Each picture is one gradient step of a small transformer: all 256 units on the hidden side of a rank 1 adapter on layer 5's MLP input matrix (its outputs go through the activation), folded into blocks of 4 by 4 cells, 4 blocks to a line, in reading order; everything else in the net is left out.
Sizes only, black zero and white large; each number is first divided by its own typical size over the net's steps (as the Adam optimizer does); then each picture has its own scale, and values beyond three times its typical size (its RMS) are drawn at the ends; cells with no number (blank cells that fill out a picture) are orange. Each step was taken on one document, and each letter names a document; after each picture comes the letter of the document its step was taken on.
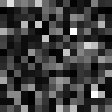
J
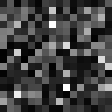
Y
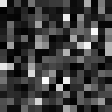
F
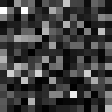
Y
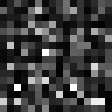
F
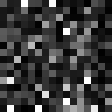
J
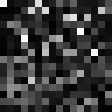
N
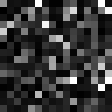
N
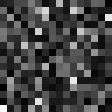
F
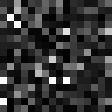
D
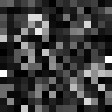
F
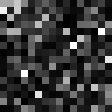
D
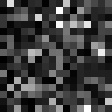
J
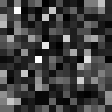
J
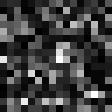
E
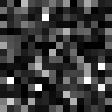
D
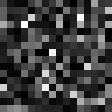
J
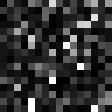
D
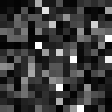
N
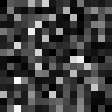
J
